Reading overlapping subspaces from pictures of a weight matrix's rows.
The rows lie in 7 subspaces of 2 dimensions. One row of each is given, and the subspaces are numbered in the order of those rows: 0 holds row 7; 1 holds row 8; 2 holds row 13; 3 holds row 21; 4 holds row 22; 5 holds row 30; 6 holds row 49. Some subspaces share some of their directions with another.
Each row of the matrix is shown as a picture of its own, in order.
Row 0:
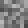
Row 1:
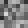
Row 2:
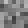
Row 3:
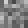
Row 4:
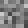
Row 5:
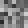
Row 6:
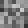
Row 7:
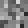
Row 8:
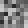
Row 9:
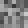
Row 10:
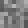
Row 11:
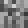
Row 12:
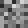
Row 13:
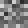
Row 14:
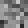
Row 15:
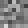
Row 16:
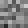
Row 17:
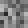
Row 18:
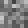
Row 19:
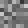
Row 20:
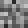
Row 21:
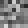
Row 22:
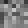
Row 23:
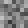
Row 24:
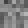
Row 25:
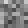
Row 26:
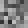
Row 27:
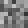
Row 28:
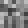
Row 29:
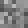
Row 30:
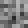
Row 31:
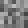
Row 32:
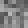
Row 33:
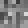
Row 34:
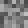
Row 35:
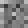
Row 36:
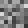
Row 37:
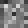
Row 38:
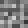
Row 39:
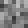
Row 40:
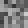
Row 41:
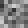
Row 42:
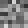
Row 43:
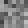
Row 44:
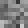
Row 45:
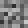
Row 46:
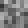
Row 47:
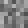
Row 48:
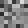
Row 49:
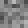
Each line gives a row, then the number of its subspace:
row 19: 2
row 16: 3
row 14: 0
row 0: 0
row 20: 3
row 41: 3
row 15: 3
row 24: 1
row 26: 1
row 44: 0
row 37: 4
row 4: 2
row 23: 1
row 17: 6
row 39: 5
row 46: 5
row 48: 2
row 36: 2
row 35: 4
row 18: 6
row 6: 4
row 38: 5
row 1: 6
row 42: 3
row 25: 4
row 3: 6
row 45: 5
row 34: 1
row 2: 5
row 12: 2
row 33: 0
